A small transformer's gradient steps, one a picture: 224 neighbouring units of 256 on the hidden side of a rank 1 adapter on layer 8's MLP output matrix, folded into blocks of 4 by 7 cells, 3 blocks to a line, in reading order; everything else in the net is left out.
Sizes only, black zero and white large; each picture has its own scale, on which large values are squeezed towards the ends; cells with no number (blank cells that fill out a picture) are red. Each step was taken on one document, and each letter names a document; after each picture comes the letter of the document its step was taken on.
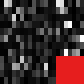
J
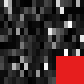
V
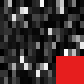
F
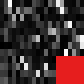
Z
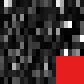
J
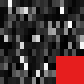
Z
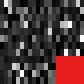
V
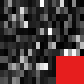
F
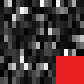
F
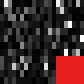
V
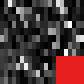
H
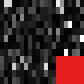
J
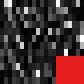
J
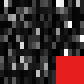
V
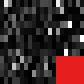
V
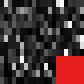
F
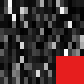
Z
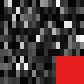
H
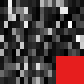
Z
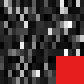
J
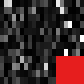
J
